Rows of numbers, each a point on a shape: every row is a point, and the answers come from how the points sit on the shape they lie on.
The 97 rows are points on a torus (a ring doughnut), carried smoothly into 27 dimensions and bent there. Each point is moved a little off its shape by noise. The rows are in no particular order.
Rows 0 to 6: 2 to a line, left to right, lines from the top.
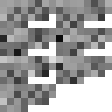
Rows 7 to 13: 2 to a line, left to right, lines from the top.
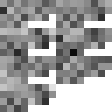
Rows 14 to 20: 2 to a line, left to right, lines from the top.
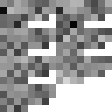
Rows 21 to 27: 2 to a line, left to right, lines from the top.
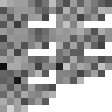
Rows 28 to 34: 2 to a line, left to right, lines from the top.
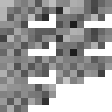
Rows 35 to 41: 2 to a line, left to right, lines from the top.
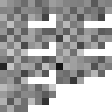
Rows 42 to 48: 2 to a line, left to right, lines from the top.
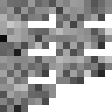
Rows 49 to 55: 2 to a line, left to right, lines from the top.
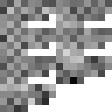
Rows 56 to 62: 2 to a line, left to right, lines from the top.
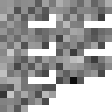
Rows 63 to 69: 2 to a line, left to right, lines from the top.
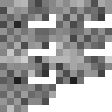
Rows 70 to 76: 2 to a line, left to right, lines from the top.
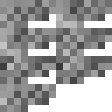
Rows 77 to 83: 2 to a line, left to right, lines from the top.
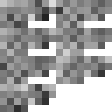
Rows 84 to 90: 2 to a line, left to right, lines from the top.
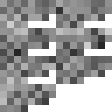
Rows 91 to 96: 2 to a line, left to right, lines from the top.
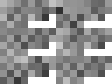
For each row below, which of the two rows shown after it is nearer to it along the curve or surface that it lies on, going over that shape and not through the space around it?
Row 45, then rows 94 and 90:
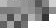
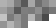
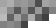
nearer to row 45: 94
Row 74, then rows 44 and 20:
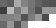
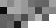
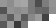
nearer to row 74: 20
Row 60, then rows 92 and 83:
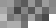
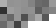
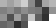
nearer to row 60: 83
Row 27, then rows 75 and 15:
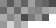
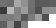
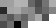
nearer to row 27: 75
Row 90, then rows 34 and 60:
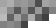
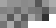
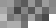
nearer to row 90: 60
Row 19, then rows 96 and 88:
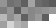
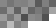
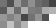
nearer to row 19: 88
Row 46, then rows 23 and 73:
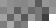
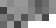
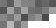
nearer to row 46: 73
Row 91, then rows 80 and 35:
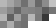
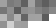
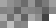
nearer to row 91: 35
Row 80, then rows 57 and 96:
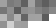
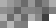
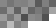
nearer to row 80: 57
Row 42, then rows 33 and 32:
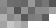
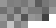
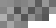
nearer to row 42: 32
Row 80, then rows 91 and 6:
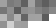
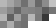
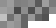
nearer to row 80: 91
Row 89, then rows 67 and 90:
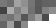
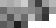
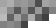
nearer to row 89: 67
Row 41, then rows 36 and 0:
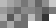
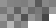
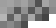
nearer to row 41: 36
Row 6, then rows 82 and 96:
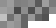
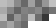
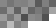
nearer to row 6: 96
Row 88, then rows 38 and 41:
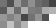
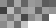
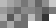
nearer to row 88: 38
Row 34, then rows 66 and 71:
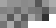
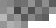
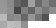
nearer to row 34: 66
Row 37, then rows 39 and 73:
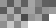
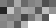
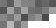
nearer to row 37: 39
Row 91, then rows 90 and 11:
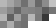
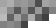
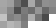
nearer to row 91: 11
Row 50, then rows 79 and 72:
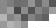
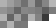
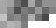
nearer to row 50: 72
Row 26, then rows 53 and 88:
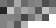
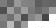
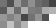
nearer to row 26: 88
